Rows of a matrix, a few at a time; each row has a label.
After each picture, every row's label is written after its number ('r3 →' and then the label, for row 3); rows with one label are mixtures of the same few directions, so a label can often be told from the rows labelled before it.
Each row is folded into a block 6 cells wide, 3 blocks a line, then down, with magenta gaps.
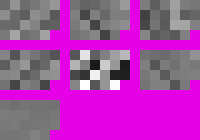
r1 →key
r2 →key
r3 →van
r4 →key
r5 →key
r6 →key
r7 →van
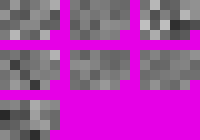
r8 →key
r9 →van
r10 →van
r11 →key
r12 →van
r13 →key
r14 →van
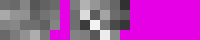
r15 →van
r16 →key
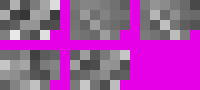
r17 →key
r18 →key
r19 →key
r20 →van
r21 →key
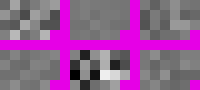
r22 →key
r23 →key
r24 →van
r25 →key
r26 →van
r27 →van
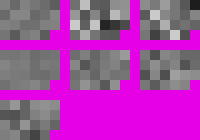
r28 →key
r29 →van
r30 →key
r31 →van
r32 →key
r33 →van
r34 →van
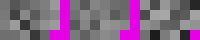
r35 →key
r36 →van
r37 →key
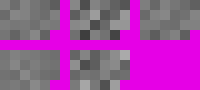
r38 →key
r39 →key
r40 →key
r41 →key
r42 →key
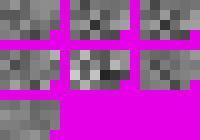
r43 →van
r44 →key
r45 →key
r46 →key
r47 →van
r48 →key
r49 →van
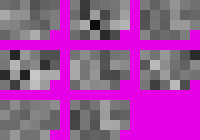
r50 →van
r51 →key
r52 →van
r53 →van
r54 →van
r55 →key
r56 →key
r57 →van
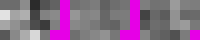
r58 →van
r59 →van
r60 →van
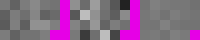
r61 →van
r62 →key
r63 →key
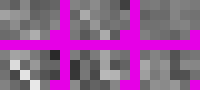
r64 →van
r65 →key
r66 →van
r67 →key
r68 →van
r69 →van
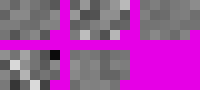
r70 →key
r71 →key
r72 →key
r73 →key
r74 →van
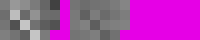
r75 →key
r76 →key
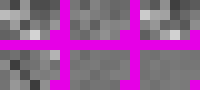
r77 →van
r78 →van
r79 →van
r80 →key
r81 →key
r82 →van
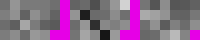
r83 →key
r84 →key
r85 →van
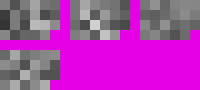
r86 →van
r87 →key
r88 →van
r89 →key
